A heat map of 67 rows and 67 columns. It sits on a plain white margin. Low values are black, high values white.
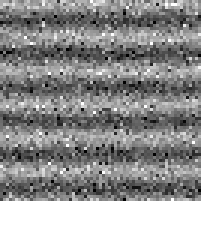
The histogram is bell-shaped. Overall the values sit about 50% of the way up the scale. No single row or column stands out from its neighbours. Horizontal stripes repeat 6 times down the table. No overall slope runs across the table.
